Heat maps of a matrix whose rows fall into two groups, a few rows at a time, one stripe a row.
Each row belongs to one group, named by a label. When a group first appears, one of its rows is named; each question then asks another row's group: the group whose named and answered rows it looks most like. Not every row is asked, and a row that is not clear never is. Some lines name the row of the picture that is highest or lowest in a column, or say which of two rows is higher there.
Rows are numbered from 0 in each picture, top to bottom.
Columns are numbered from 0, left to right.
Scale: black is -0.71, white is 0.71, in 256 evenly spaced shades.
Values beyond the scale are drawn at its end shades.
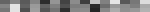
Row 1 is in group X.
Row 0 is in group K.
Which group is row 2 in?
X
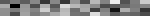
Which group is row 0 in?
K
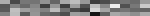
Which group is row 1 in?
K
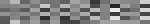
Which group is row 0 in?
X
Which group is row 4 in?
K
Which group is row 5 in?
X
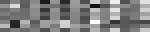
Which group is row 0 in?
K
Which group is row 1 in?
X
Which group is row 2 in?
K
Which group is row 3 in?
K
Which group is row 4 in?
K
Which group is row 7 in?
K
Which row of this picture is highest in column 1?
1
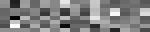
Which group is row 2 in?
K
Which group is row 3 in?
K
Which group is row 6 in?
X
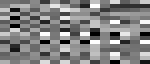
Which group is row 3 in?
X
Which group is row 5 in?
K
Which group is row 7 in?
X
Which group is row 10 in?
K
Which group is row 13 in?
K
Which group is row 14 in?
K
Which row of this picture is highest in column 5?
1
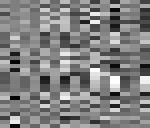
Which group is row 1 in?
K
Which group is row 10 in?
K
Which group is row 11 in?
X
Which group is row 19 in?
K
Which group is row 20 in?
K
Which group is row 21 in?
K
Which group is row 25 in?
K
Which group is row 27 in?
K
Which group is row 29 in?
X
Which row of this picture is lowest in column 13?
5
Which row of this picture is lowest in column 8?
5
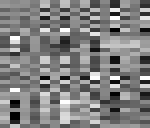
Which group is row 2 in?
K
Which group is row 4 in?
K
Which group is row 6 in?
K
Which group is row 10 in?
X
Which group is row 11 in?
X
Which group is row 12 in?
X
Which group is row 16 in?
X
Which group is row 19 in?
K
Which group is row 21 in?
K
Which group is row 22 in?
X
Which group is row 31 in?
X
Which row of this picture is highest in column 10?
11
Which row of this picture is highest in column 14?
19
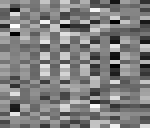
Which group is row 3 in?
X
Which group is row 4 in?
K
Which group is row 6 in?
X
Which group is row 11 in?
K
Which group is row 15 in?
K
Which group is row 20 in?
K
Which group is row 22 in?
X
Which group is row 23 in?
X
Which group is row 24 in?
K
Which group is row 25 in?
X
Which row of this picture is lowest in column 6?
6
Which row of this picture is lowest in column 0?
6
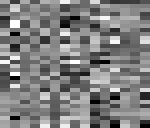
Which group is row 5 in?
X
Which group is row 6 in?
X
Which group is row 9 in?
K
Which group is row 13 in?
X
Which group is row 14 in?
X
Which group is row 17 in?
K
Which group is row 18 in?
X
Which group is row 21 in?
X
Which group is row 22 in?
K
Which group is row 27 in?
X
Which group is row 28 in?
X
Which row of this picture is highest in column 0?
15
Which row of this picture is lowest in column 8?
18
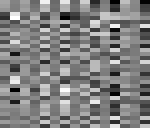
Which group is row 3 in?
X
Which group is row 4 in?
X
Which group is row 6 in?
K
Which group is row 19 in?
X
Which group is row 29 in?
K
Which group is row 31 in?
K
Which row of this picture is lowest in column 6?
4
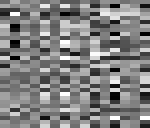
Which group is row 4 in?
K
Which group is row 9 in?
K
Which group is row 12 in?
K
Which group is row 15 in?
X
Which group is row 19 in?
K
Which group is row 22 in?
K
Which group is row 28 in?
X
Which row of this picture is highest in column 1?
3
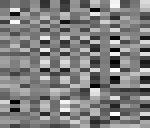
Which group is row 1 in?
K
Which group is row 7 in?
K
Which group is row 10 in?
K
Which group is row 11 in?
X
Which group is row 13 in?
K
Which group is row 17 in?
K
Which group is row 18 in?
X
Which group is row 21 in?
X
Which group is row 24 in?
K
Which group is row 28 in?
K
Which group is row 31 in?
X
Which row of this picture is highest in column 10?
5
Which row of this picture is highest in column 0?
25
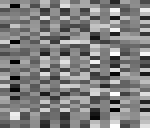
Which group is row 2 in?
K
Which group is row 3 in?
K
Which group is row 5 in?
K
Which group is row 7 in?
K
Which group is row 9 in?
X
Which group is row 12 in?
K
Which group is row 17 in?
K
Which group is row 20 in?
K
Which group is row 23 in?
K
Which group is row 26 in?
K
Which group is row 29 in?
X
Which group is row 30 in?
K
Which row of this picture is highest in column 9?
15
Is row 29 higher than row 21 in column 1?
Yes
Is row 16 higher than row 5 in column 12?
Yes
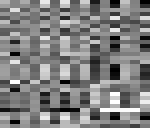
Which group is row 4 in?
K
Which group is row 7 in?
K
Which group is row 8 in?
X
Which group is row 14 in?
X
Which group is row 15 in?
X
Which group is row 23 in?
K
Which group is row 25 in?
K
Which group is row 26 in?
K
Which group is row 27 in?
X
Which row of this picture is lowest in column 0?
27
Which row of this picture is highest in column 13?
27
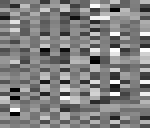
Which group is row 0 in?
K
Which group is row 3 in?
X
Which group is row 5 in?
X
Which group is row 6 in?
K
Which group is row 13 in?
K
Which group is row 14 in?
X
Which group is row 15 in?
X
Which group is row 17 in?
K
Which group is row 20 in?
K
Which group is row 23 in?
K
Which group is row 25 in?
X
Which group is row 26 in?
X
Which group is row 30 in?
K
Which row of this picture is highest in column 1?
27
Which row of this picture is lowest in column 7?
4
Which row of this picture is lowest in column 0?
4
